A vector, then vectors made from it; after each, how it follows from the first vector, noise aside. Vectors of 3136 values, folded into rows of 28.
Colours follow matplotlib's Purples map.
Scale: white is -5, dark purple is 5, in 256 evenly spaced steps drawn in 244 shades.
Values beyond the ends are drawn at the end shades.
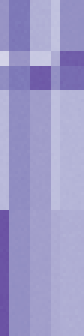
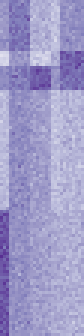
copied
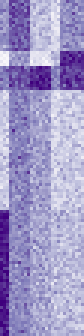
scaled up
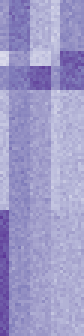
copied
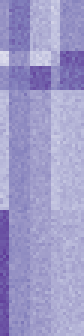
copied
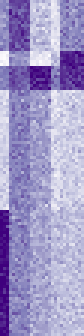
scaled up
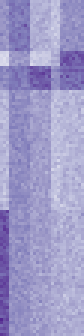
copied
